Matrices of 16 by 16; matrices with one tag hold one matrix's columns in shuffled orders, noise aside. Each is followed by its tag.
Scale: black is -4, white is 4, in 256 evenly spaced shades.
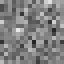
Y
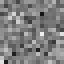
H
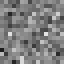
H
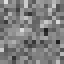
Y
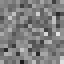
H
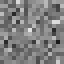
Y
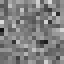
Y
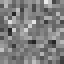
Y
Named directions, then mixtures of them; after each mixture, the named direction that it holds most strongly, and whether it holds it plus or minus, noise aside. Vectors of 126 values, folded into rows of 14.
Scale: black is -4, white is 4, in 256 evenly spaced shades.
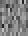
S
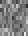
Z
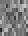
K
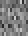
S, plus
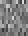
S, minus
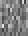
S, minus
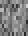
Z, minus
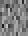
S, plus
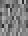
S, plus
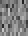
S, plus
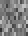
K, plus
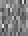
S, minus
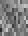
K, plus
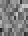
K, plus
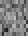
K, minus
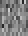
S, plus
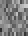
K, plus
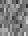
Z, plus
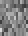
K, minus
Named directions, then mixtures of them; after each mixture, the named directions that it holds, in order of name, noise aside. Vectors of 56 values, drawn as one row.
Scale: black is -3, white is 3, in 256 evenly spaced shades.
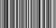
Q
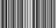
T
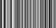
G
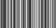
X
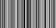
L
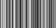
X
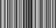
T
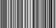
G, T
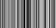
L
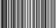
T, X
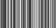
X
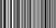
G, X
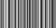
Q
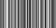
L, Q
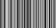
G, L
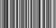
Q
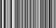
G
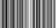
Q, T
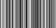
X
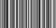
Q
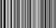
G, X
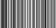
T, X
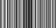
T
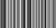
L, X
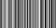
G, Q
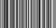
Q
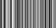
G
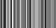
G, X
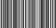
L, X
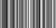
Q, T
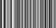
G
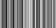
Q, T
